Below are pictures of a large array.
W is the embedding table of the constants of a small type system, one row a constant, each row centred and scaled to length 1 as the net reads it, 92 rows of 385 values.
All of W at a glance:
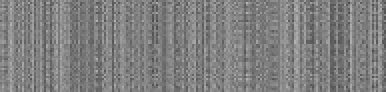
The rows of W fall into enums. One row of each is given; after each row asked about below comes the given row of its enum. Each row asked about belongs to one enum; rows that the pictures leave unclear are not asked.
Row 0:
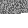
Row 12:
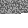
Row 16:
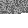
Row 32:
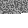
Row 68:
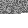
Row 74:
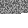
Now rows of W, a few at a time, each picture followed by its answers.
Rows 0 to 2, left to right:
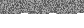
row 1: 16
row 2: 74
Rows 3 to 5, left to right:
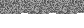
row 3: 74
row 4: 68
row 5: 68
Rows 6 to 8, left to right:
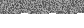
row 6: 0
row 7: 32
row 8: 16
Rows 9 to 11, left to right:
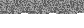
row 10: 16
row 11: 32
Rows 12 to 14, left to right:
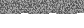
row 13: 74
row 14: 0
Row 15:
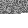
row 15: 68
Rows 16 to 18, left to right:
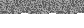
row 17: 32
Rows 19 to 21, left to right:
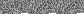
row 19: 32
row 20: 0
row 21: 0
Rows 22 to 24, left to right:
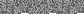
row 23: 74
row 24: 16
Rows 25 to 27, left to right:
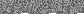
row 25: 68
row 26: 0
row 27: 16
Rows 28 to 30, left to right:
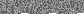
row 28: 16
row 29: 0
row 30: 32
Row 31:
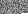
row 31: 12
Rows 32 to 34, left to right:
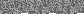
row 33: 16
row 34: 16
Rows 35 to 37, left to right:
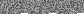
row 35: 0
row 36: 68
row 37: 32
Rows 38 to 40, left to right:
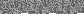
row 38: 32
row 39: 16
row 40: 16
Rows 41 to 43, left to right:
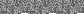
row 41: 16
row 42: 16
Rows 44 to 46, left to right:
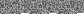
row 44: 74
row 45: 32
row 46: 32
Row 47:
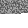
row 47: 12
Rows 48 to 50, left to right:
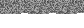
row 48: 74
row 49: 68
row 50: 68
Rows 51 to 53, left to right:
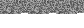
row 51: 68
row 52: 68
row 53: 32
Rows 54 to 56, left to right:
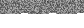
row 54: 12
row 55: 68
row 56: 74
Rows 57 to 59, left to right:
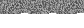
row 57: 0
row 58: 32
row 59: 0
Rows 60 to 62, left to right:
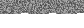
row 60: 68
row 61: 0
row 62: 12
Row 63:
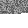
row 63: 16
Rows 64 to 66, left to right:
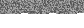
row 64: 12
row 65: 16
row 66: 32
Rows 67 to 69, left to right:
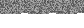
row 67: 74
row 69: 16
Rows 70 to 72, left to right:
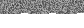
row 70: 0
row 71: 32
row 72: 68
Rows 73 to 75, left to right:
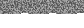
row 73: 32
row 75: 12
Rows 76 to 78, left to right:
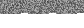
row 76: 0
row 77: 68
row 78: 12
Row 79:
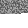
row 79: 12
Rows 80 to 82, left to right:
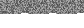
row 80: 16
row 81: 74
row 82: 74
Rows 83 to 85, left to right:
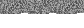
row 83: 0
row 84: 16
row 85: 0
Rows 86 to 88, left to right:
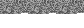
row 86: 68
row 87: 68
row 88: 68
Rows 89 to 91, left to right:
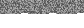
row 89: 12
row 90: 16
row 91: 74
